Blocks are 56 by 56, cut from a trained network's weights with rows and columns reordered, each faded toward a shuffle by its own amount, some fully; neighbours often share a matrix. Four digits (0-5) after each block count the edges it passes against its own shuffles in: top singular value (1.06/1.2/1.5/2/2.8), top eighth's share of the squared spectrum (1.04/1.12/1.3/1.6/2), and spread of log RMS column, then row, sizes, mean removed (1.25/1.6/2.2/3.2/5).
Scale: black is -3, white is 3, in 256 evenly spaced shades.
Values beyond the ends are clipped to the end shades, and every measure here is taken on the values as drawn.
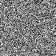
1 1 0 0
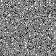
2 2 0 0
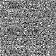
2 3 2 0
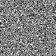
2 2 1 0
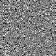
3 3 2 1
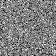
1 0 0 0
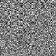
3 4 2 1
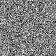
2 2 0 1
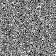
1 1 0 0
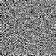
4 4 2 2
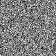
2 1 0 0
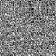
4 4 2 1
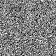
0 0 0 0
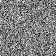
0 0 0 0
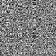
3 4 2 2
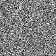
2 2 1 0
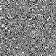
3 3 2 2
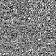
3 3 1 1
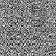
3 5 2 3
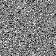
2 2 1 1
